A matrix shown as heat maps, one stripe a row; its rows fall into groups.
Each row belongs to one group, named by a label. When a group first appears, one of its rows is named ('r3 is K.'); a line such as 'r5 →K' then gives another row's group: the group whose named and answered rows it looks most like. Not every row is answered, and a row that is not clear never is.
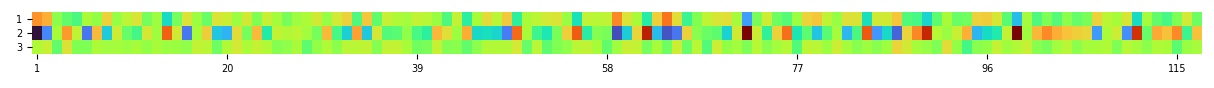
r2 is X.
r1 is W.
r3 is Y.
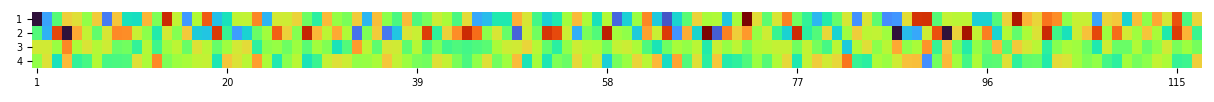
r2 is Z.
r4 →Y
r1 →X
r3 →Y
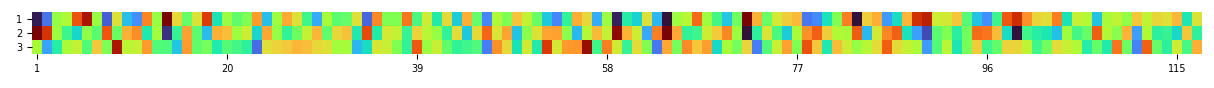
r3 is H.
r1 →X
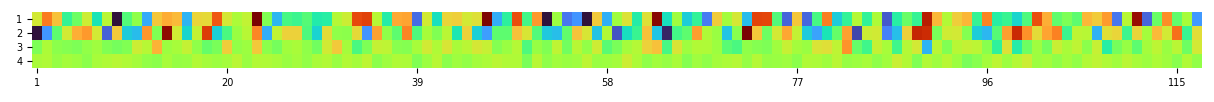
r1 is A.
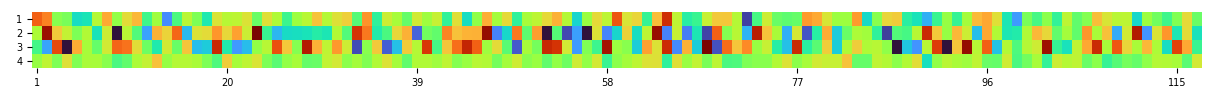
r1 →W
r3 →Z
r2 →A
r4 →Y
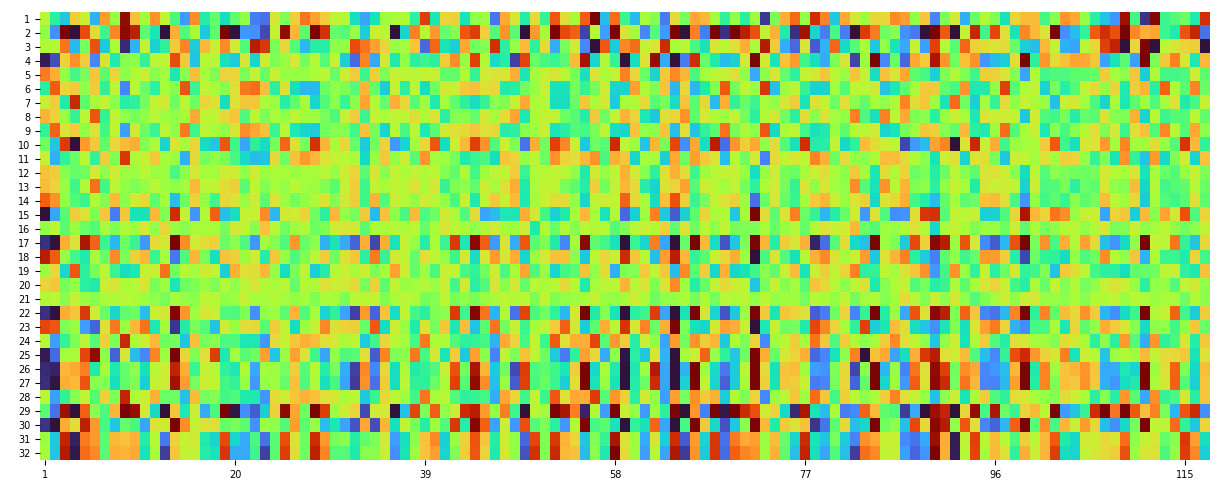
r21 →Y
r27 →X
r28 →H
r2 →Z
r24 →H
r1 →H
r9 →A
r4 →X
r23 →W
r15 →X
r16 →Y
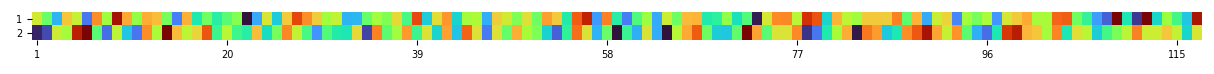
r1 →H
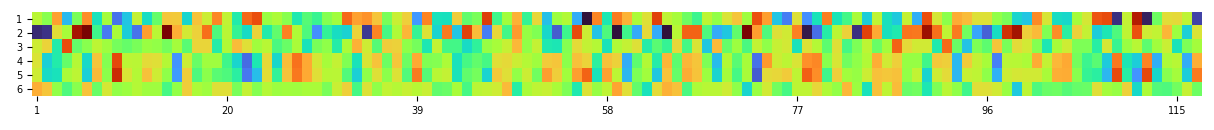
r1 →A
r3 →Y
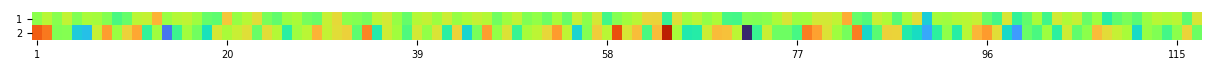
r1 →Y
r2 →W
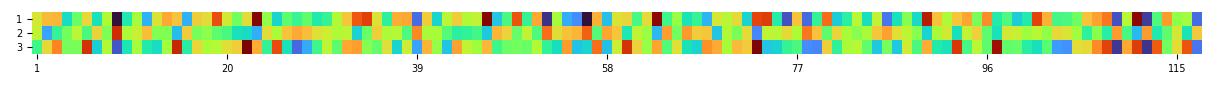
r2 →H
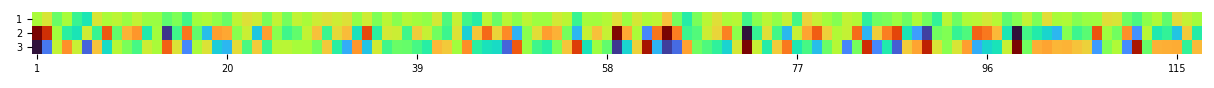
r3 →X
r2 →W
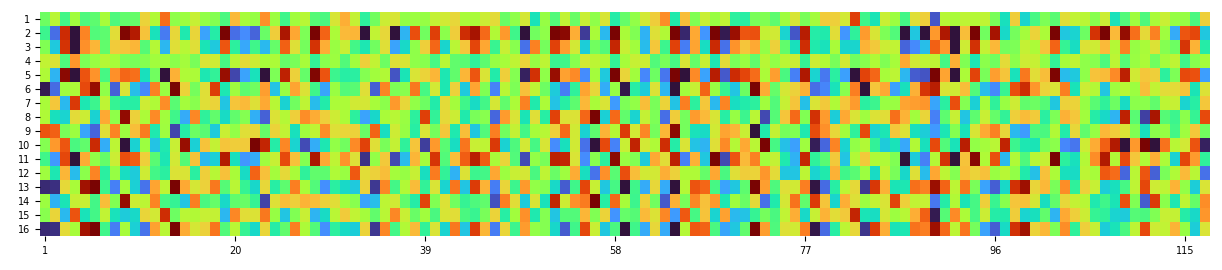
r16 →X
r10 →A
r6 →X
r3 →Z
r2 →Z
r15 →Y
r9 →W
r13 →X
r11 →Z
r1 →Y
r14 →H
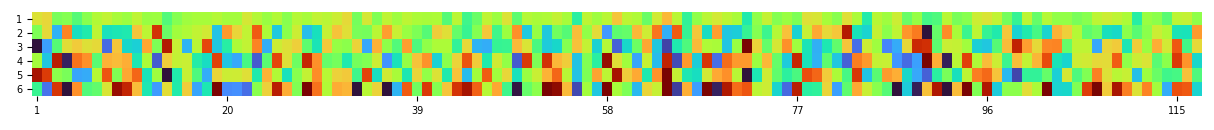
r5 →W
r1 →W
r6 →Z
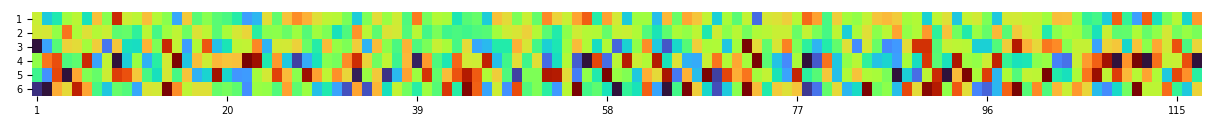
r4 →A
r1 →H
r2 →Y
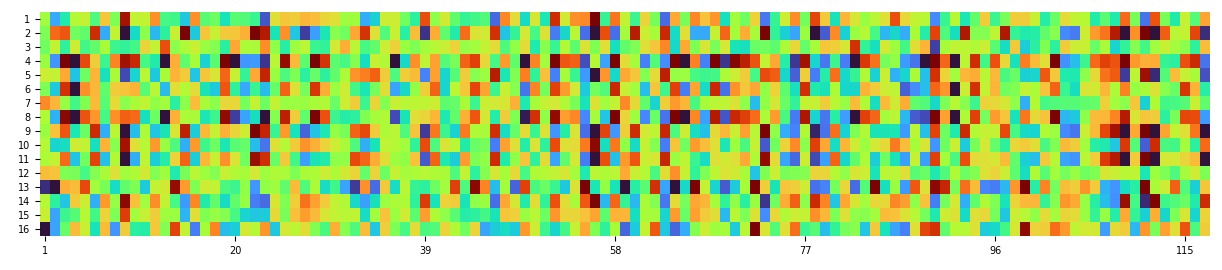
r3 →Y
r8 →Z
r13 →X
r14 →H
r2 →A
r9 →A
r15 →H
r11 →A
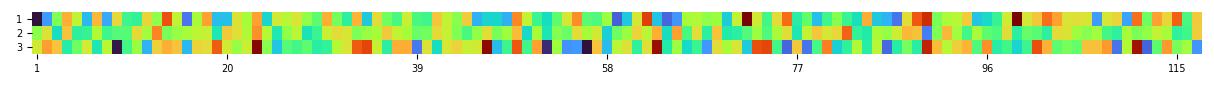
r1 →X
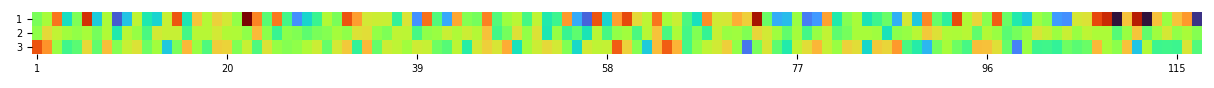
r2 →A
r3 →W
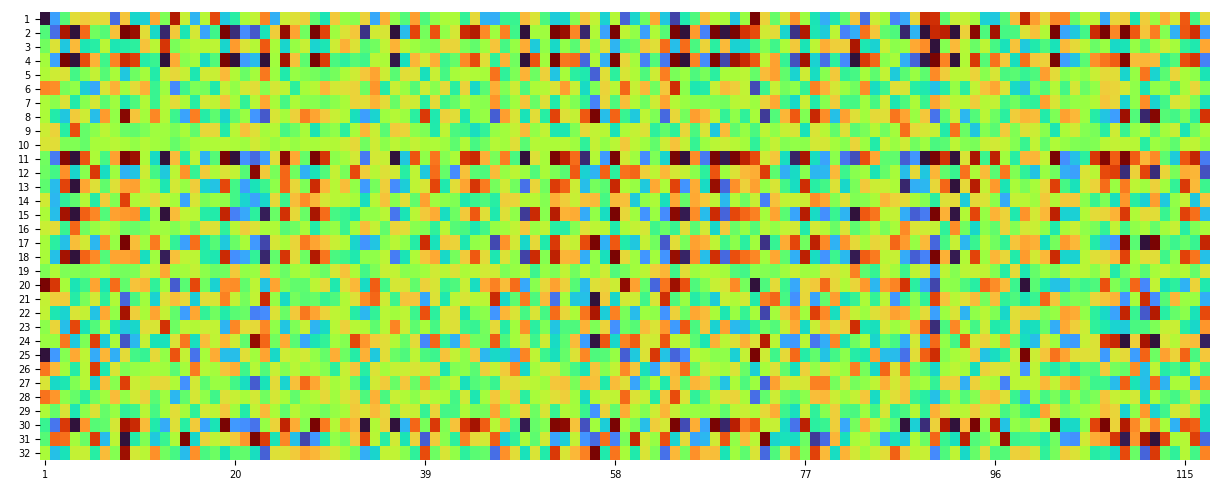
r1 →X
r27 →H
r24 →A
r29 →A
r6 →W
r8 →H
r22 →H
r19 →Y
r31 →A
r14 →H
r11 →Z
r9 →Y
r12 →A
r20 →W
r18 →Z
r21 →A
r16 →Y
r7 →A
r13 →Z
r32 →H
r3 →Y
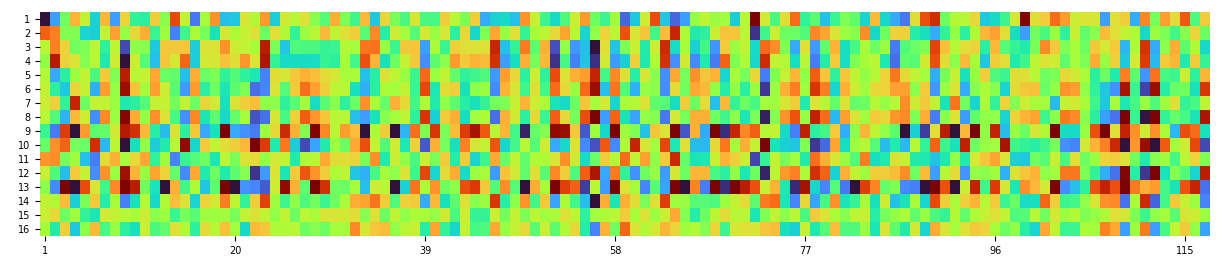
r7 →Y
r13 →Z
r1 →X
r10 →A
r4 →A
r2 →W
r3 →A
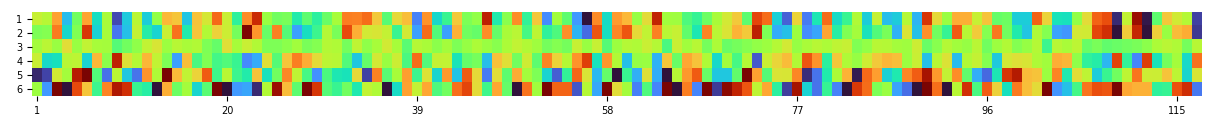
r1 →A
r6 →Z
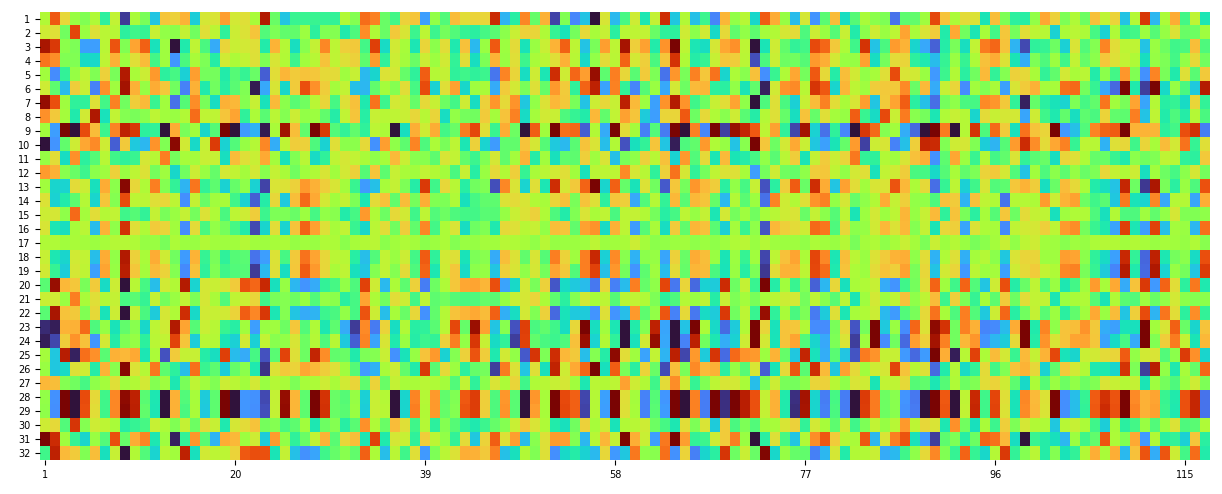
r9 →Z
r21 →Y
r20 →A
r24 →X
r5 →H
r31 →W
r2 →Y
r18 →H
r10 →X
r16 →H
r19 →H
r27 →W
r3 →W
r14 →H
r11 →Y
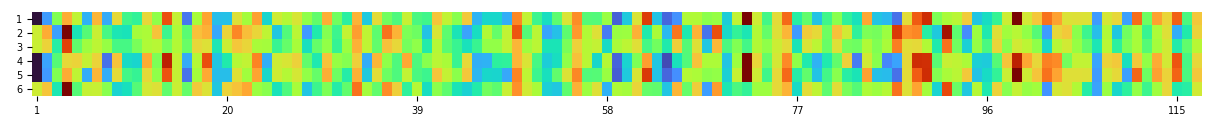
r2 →Y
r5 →X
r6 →Y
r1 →X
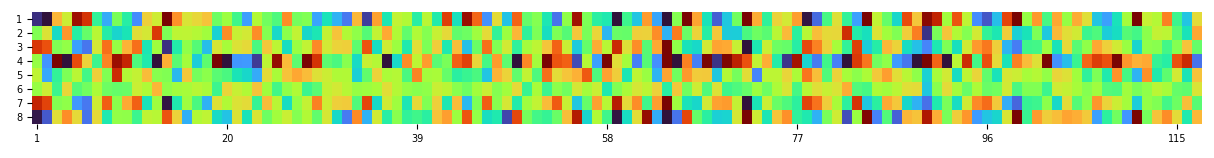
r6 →Y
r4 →Z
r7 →W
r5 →H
